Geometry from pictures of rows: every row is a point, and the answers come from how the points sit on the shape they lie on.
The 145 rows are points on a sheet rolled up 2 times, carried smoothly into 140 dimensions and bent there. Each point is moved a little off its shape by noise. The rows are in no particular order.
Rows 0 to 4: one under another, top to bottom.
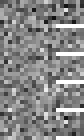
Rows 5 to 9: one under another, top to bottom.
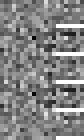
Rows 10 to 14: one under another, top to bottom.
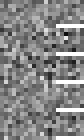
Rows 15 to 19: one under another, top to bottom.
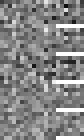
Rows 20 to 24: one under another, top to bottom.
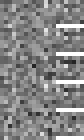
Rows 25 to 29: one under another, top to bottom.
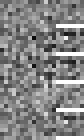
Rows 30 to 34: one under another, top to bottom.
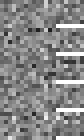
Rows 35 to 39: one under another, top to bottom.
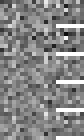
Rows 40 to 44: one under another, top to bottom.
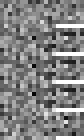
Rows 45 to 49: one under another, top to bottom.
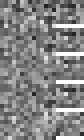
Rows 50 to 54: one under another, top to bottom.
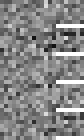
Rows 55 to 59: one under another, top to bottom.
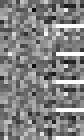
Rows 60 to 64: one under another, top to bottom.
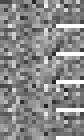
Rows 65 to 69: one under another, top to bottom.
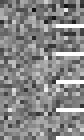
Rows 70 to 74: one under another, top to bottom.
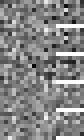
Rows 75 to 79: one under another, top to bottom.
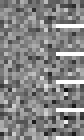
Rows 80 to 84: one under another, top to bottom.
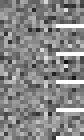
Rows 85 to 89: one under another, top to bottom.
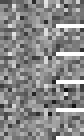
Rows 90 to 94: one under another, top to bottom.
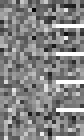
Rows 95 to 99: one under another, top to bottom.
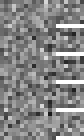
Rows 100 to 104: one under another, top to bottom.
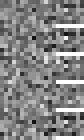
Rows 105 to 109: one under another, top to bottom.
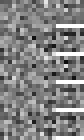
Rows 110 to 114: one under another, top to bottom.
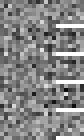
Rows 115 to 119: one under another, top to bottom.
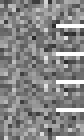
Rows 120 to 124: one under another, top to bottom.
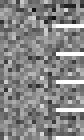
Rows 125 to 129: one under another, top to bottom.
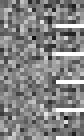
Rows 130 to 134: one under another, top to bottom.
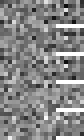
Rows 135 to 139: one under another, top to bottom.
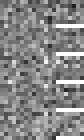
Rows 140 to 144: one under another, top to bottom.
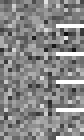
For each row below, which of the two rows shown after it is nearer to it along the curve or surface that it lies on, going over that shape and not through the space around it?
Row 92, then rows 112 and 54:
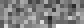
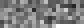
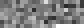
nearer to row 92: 112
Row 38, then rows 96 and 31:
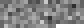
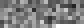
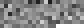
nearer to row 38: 96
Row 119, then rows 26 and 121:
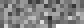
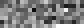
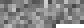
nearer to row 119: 121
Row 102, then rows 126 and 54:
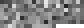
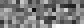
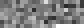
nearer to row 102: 126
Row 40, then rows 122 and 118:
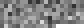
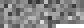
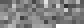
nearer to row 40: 122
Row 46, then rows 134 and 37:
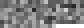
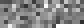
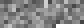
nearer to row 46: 37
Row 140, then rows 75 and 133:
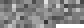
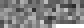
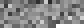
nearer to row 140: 75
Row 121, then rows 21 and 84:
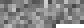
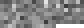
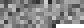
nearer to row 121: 21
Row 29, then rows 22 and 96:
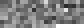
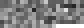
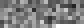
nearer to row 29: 22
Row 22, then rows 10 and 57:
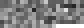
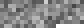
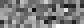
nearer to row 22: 10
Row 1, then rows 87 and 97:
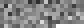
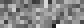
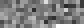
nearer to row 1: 87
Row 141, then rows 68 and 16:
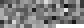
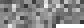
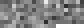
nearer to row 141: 68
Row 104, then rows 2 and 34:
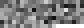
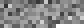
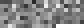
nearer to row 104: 34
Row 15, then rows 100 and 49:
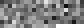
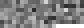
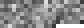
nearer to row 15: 49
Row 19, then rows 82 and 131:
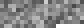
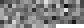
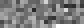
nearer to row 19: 131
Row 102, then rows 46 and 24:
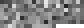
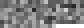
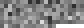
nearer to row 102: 24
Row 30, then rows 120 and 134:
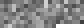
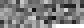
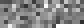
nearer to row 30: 134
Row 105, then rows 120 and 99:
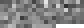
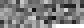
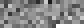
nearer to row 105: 99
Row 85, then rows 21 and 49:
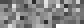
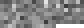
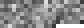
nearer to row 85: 49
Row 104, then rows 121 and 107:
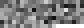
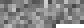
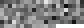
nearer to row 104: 107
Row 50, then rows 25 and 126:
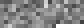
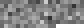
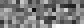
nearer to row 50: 25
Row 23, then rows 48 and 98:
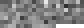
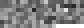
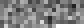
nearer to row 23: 48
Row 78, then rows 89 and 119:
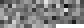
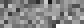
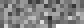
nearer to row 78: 89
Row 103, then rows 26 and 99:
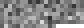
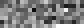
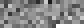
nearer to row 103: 99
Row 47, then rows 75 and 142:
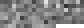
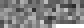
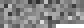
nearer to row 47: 75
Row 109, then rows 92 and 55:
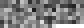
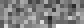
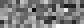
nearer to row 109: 55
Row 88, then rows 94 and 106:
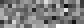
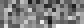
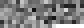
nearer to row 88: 106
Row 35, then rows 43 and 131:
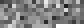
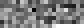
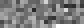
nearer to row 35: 43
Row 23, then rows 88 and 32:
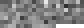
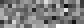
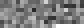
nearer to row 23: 32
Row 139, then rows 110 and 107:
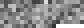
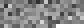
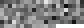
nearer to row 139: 110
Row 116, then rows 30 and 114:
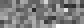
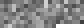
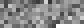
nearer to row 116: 30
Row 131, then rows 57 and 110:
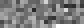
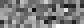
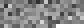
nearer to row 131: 110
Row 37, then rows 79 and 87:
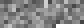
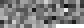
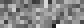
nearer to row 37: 87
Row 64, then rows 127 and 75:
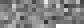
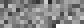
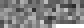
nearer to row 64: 75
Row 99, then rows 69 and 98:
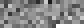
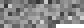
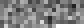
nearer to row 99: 69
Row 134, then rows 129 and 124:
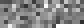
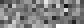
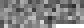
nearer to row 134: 129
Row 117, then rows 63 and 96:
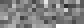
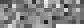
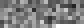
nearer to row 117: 96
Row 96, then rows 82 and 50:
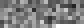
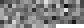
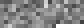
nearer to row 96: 50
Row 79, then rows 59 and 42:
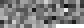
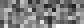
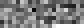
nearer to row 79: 42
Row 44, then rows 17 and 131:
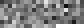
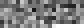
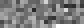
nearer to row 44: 17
